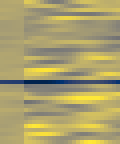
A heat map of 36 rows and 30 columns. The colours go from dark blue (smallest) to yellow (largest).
Seam: vertical, 20% of the way across, the left part calmer. Grain: streaks across. Average level on the scale: 70%. Slope: none. Ninth with the highest average: bottom right. Histogram: skewed, a long tail of low values. Odd lines: row 21. Calmest part: top left. Ninth with the lowest average: centre.
